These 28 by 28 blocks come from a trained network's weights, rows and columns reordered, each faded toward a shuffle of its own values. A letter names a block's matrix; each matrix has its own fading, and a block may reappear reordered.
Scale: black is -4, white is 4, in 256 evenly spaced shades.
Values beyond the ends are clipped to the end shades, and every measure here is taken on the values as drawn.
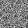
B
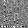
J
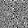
J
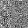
J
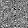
J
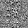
J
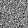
B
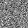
B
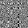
J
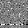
J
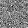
B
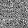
B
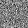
B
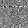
J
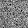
B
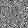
B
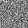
B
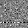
J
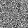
B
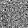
B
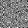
J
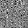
J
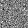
B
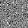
J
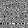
J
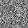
B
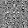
J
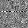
J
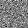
B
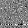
J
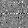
J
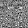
J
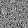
B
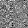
J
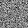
B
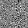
J
